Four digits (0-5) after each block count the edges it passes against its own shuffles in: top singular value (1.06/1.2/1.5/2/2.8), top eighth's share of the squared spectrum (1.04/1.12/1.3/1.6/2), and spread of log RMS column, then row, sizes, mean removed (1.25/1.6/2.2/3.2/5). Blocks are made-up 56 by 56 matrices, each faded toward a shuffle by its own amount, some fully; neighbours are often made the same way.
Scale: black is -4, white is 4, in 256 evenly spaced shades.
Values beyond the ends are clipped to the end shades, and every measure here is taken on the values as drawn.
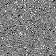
2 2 0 0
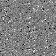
2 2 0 0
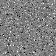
0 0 0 0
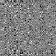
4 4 2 1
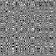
4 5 3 3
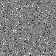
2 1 0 0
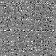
3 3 0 2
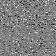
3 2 0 1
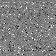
1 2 0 1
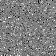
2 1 0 1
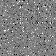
3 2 0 0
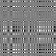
5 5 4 4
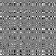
5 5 3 4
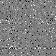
3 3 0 1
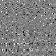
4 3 1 1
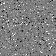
2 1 0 0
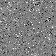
0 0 0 0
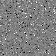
0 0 1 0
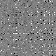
4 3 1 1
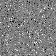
0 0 0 0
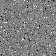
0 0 0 0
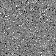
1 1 0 0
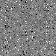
2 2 1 0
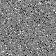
1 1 0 0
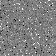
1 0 0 0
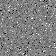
0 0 0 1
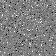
0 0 0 0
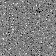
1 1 0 0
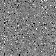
3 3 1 0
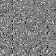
3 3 2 1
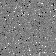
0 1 0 0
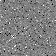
0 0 0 0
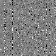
2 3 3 0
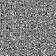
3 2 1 2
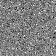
1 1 0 0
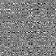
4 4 2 3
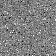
0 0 0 0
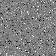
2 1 0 0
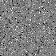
2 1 0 0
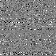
2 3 0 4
